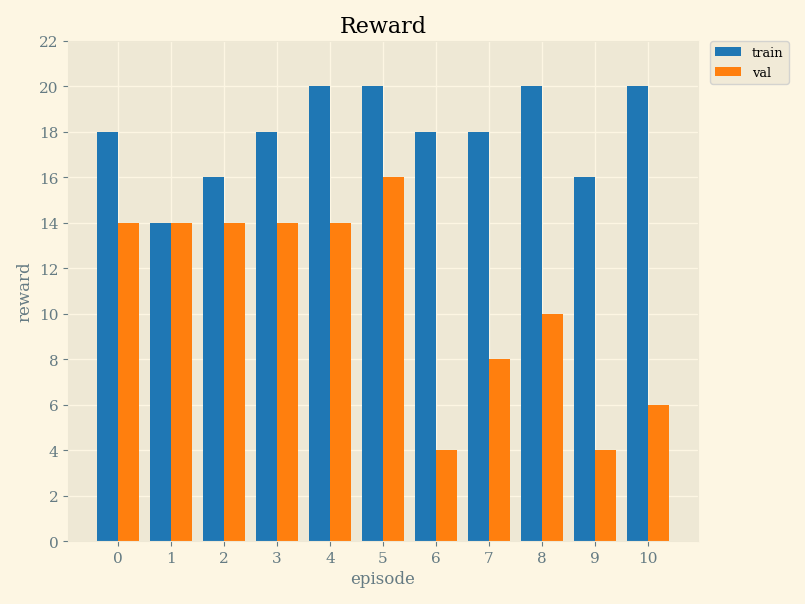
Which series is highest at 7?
train
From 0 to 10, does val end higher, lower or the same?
lower
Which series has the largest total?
train
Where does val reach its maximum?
5
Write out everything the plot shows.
Title: Reward
x-axis: episode, ticks 0 1 2 3 4 5 6 7 8 9 10
y-axis: reward, ticks 0 2 4 6 8 10 12 14 16 18 20 22
Legend: train, val
Values:
train: 18 14 16 18 20 20 18 18 20 16 20
val: 14 14 14 14 14 16 4 8 10 4 6
